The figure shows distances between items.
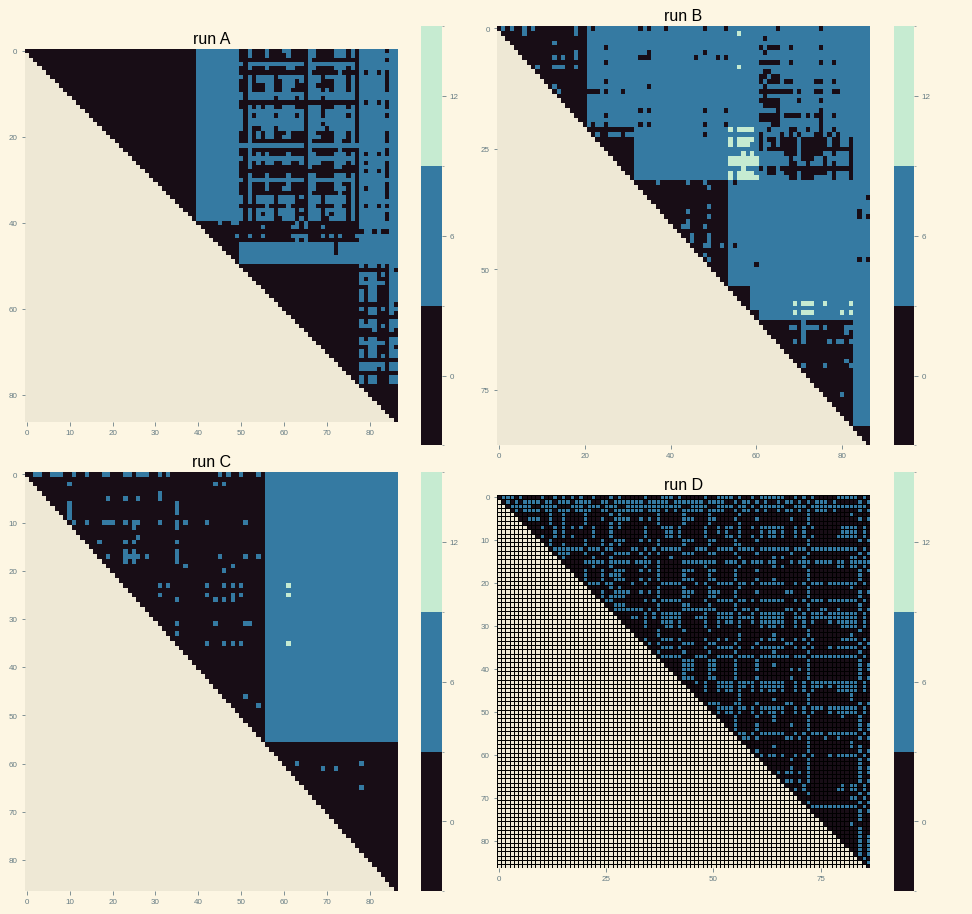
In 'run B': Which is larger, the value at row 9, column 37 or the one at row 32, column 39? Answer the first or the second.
the first
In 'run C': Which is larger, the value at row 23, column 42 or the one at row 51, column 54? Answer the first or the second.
the first
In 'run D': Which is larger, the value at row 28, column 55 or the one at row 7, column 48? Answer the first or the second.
the second
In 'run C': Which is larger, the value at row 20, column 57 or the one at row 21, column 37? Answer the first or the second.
the first
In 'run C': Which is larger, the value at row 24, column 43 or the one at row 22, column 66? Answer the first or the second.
the second
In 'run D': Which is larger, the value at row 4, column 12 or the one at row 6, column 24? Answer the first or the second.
the first
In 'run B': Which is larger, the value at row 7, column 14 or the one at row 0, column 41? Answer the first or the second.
the second
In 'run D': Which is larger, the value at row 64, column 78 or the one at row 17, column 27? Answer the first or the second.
the second
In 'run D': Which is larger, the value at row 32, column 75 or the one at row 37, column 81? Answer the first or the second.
the second
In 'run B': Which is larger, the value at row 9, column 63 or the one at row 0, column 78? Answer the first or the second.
the second
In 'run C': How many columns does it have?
87
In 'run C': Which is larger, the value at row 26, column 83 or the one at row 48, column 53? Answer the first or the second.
the first
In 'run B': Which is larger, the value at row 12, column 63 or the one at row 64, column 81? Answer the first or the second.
the first
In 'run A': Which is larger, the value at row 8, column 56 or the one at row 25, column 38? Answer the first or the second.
the first
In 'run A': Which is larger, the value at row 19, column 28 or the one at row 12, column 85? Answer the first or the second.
the second
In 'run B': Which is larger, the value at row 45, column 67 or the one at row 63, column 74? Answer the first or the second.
the first
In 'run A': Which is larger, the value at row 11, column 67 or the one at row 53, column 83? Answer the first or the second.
the first
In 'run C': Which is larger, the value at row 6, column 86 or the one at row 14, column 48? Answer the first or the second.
the first
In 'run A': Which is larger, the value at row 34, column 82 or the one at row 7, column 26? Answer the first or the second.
the first
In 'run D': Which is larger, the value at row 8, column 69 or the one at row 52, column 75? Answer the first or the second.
the first
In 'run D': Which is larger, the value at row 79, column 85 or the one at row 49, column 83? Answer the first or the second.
the second
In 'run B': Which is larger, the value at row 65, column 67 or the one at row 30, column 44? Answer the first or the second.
the second
